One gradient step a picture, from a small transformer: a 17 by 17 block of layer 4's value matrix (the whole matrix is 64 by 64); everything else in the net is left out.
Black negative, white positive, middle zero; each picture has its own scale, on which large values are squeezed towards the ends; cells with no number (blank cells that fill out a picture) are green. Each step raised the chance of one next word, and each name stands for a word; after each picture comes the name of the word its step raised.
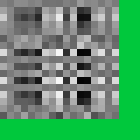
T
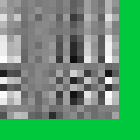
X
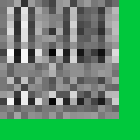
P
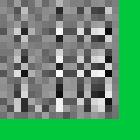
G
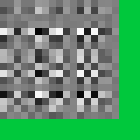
G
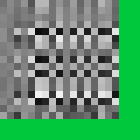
G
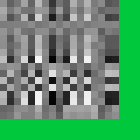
X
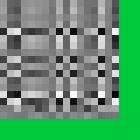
G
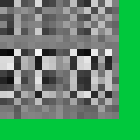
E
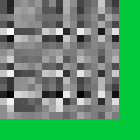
G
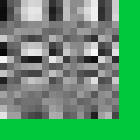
E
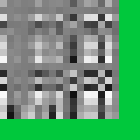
X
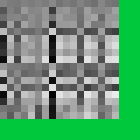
X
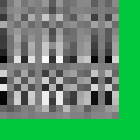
X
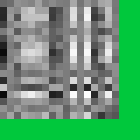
P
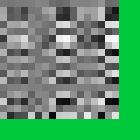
T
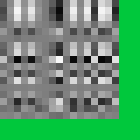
E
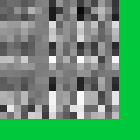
E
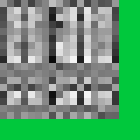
P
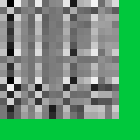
E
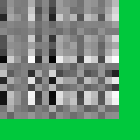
X
